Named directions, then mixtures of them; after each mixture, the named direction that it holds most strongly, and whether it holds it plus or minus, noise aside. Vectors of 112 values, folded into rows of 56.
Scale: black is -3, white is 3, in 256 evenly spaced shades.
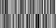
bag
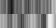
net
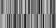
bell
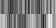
net, plus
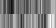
net, plus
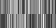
bell, minus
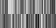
bag, plus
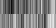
net, plus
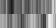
net, plus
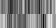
net, plus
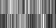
net, minus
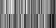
bell, plus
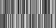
bell, minus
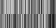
bell, plus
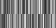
bell, minus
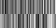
bag, plus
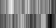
net, minus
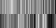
net, minus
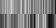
net, minus
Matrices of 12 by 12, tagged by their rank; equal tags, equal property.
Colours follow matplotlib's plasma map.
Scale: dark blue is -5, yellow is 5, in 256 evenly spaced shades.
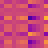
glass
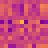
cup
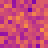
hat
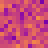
hat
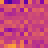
cup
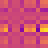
glass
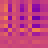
glass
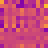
cup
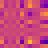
glass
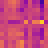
cup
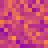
hat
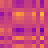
glass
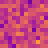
hat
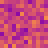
hat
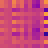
cup
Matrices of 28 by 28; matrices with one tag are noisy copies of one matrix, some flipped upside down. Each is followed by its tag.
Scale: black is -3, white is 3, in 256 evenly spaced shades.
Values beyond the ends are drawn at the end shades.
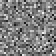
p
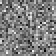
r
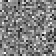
p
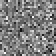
p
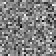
p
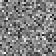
p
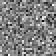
p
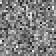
r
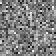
r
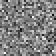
p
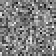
r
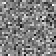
p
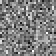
r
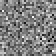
p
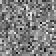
r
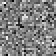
p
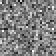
r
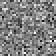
p
